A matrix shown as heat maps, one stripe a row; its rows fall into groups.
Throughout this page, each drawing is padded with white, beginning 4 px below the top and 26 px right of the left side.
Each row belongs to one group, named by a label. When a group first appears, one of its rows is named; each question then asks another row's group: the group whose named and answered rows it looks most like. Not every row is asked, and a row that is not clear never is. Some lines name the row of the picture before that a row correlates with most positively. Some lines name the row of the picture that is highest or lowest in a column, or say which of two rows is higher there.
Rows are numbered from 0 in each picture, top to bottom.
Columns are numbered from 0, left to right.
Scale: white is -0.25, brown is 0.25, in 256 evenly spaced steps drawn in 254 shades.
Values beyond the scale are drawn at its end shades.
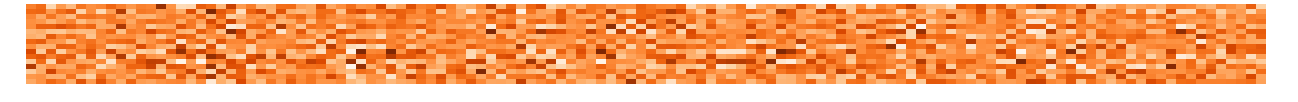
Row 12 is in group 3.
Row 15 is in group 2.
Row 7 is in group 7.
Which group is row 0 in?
7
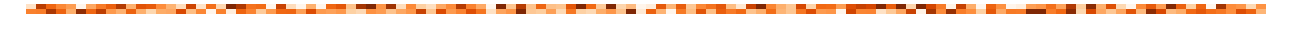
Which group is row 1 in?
2
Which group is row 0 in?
3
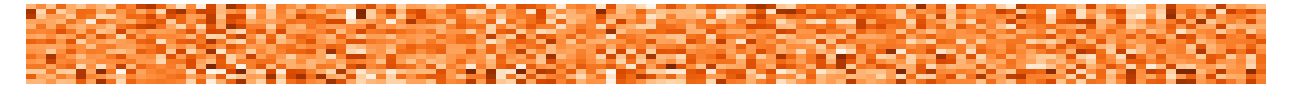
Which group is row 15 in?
2
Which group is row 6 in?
2
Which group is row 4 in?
3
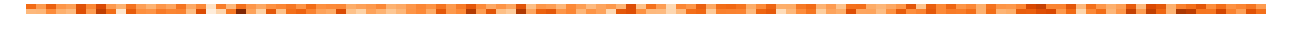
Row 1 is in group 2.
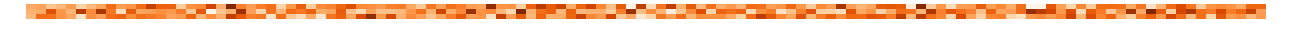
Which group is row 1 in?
2
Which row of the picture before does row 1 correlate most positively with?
1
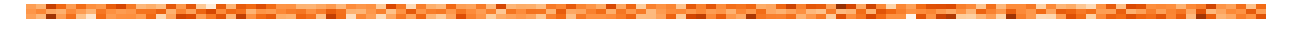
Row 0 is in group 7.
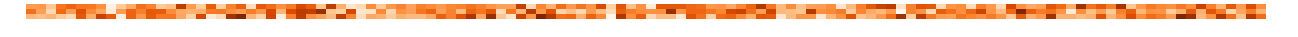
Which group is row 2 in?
2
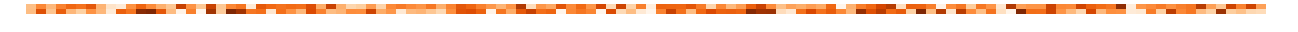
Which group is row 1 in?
3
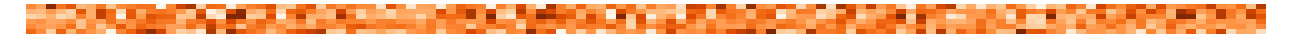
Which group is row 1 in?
2
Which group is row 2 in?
2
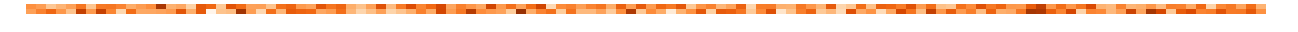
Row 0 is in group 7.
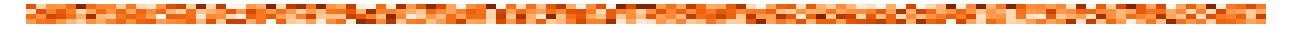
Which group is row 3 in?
3
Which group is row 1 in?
3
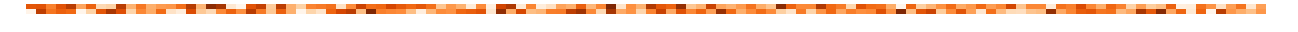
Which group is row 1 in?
3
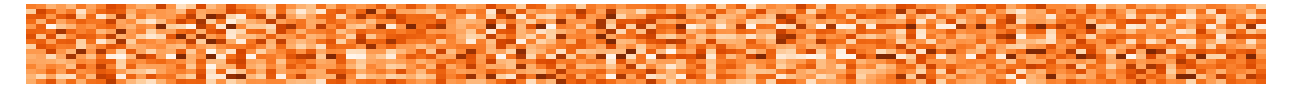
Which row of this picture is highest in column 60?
9
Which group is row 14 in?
2
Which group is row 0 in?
7
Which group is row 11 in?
2
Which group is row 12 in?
2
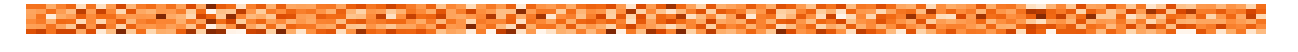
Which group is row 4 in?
2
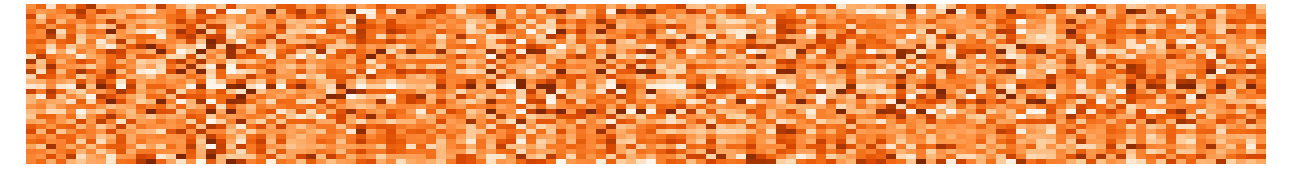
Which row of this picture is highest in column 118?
13
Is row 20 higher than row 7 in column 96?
Yes
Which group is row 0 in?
7
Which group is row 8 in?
3
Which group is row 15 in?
2
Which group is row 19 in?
7
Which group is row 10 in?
3
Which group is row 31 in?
3
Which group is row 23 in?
2
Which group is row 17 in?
7
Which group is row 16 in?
2
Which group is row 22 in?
3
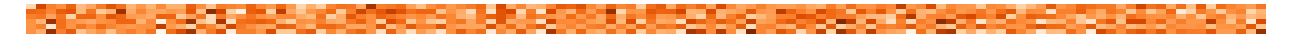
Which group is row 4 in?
7
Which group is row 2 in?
7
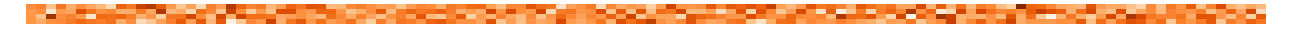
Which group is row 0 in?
3
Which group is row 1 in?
7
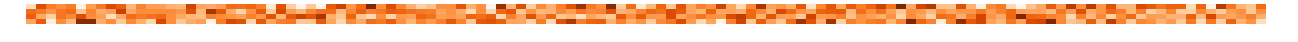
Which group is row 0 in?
3
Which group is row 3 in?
7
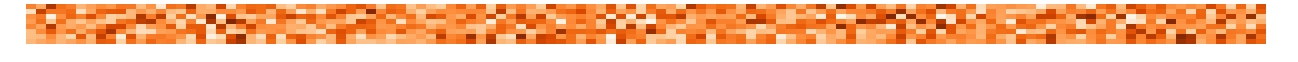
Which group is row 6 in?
2
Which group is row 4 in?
7
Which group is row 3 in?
3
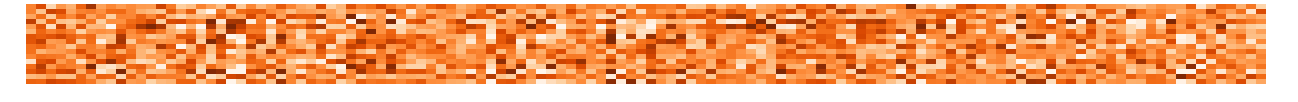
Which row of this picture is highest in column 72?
4
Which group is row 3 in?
3
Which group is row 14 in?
2
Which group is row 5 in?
3
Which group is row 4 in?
3
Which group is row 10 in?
7
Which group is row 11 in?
3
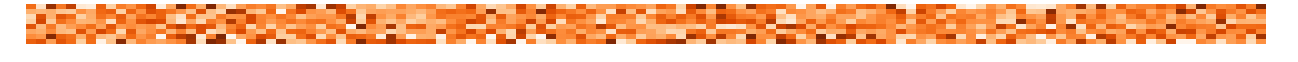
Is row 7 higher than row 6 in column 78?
No
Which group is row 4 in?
3
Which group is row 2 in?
3
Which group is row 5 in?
2
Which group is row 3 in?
3
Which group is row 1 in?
2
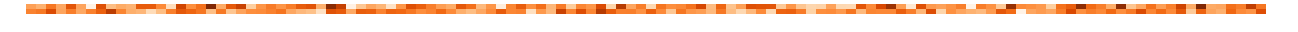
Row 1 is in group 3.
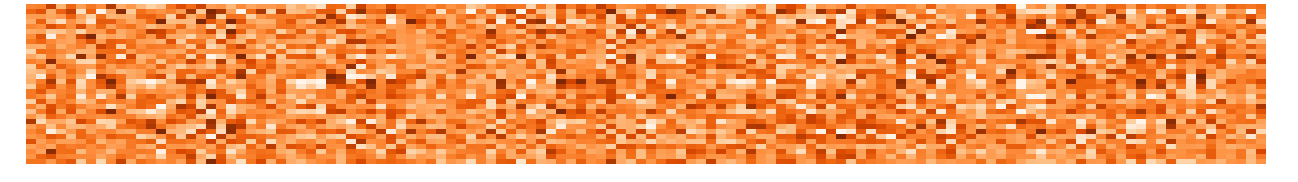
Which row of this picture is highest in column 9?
1
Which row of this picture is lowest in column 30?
7
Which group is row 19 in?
3
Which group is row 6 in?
7
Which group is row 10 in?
2
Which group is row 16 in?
3
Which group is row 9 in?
3
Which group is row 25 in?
7
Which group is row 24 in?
3
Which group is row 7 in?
7
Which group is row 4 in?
2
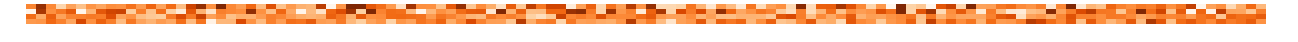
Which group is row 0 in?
7
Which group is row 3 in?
2
